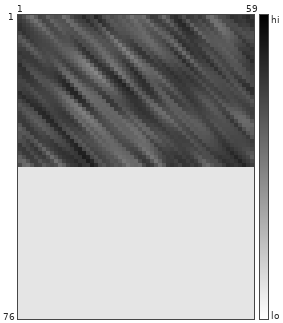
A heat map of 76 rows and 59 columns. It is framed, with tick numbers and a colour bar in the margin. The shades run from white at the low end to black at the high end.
The table splits into 2 rows of 1 panel. Panel 1,1: high, slanting down to the right. Panel 2,1: very low, flat.
